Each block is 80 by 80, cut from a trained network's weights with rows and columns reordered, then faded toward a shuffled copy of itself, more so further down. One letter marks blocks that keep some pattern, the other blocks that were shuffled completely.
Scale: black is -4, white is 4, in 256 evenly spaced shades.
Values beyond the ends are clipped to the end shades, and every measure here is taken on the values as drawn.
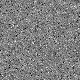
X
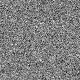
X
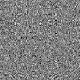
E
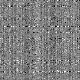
E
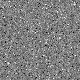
X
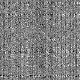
E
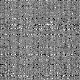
E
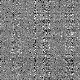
E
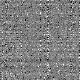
E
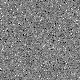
X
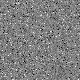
X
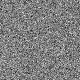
X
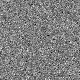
X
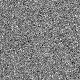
X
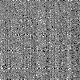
E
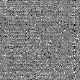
E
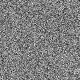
X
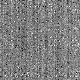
E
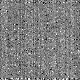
E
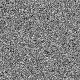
X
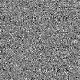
E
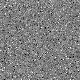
X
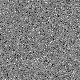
X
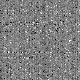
E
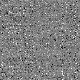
E
